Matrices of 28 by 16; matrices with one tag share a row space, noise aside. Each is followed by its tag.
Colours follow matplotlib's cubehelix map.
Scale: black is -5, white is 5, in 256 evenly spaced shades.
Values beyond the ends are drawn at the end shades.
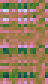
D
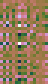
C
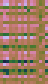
D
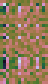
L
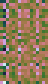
L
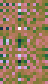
C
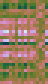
D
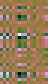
C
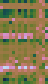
D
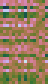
D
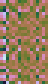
L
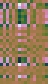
C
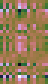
C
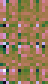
L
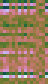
D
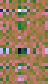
C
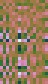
C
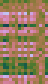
D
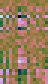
C
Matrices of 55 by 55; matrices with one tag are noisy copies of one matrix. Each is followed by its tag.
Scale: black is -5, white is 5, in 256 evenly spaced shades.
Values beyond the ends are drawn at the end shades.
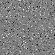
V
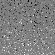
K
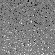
K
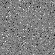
V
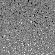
K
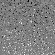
K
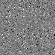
V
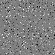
V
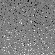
K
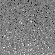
K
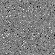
V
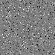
V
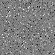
V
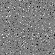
V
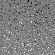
K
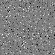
V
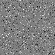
V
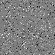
V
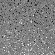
K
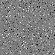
V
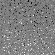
K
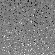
K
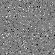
V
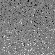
K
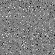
V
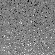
K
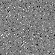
V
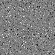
V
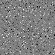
V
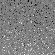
K
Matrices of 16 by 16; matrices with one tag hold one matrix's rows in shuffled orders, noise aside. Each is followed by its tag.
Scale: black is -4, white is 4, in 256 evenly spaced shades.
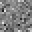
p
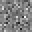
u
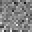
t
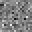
t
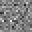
t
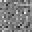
u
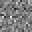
t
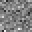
p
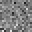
t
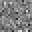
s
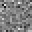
p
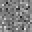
u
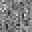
u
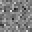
t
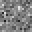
p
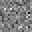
s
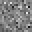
s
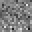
s
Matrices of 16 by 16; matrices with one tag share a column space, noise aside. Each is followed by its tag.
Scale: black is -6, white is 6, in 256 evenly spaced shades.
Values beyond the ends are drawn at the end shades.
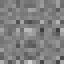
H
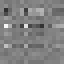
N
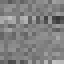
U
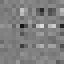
N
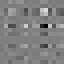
N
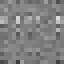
U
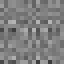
H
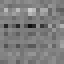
N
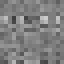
U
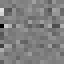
N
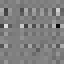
N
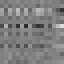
N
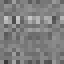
U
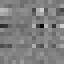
N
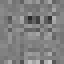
U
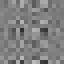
H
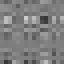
U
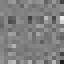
U
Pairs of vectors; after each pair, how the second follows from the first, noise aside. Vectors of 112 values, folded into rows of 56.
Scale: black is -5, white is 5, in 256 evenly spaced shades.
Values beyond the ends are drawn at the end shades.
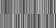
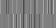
partly zeroed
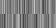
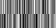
scaled up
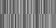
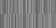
shrunk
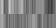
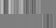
partly zeroed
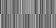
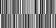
scaled up
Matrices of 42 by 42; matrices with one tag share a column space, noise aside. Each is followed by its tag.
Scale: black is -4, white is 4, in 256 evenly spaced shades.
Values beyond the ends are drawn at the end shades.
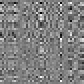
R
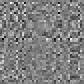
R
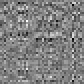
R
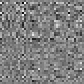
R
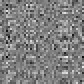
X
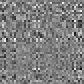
R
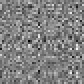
X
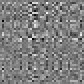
R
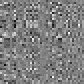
R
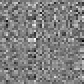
R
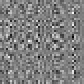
X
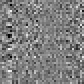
X
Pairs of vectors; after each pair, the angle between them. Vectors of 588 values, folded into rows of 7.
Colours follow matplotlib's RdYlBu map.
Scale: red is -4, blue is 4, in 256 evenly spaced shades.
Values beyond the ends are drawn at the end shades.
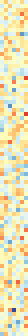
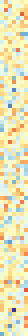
nearly parallel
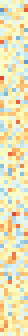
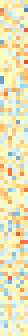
nearly opposite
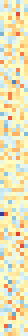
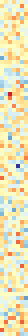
partly aligned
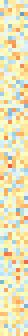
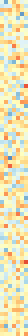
nearly parallel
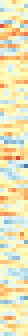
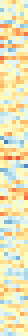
nearly parallel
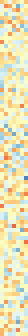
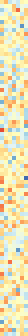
partly aligned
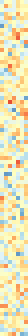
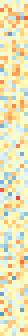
orthogonal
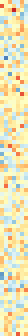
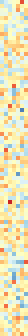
orthogonal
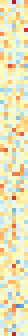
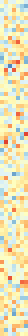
partly opposed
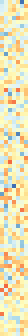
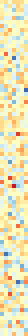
partly opposed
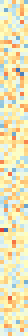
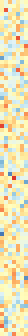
partly opposed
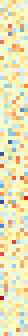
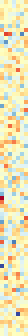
partly opposed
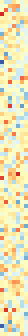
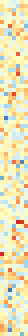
partly opposed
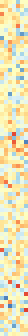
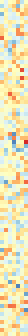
nearly opposite
